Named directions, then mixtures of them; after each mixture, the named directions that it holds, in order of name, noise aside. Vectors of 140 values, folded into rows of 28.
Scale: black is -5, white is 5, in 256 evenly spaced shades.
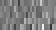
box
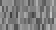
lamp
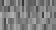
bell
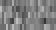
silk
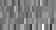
box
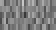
bell, lamp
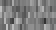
silk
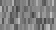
lamp, silk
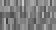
bell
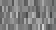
box, lamp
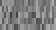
lamp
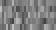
silk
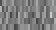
lamp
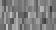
lamp, silk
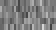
box, silk
